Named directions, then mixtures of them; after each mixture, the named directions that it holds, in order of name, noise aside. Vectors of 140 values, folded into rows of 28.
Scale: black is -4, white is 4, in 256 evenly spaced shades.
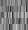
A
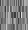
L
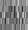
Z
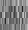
Z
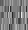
A, L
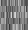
A, L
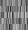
A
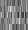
A, Z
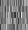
L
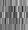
Z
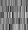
A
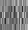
Z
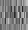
L, Z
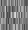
A, L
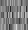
A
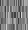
L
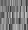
A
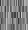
L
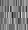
A, L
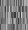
L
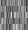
A, L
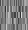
L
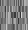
L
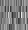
A, L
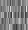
A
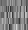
A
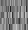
A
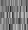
A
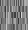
L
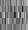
L, Z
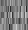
A
